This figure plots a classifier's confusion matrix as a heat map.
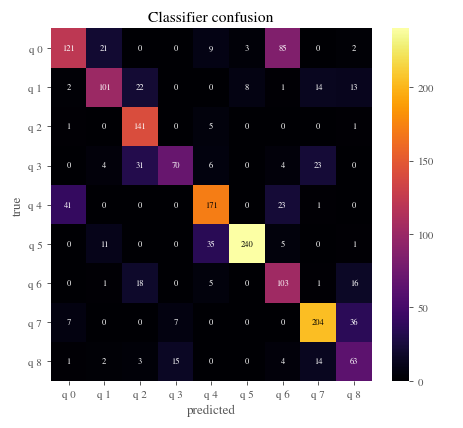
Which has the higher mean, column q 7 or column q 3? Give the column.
q 7
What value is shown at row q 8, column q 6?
4
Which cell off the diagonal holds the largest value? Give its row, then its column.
q 0, q 6
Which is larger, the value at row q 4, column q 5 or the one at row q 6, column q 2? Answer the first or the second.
the second
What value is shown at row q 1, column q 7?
14
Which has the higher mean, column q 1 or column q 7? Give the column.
q 7
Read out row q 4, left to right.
41 0 0 0 171 0 23 1 0
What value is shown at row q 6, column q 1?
1
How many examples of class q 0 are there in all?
241
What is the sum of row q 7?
254
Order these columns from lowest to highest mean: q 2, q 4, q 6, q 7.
q 2, q 6, q 4, q 7
